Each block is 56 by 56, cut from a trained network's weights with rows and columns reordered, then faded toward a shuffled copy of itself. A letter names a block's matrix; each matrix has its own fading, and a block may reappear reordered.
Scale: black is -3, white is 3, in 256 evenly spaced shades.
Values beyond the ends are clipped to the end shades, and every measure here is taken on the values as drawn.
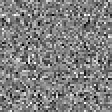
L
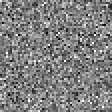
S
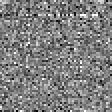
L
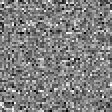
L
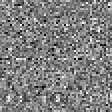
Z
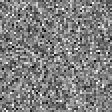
S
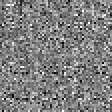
L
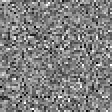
Z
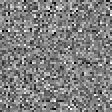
L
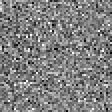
S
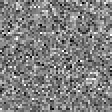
S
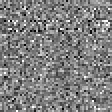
L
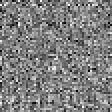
L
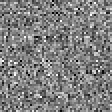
Z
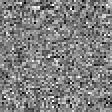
Z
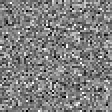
Z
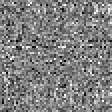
L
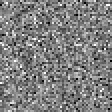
S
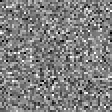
Z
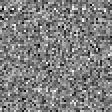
S
